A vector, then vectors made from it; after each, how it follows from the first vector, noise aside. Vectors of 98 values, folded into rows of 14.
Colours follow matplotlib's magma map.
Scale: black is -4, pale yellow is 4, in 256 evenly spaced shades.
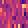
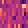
copied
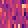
copied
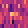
wrapped around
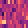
reversed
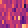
wrapped around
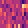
copied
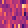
copied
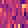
copied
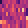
wrapped around
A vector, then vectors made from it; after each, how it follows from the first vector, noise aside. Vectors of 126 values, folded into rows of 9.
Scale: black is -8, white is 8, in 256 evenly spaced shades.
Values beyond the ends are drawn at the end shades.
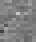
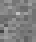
copied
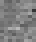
reversed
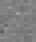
shrunk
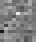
scaled up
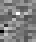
scaled up
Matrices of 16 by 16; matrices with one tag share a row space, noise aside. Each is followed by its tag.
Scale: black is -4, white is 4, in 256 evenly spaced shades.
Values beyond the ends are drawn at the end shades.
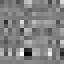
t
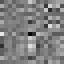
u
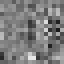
u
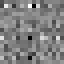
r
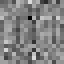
r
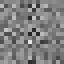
r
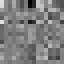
u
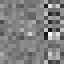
u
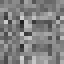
t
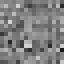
t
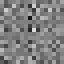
r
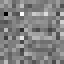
t
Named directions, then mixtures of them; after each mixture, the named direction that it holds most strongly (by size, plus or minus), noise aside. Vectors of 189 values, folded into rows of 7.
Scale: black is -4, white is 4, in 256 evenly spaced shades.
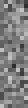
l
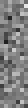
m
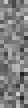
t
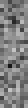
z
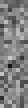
z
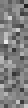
m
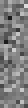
m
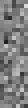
m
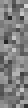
m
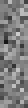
m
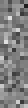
m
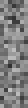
z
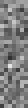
z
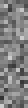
l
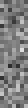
z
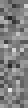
z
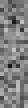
z
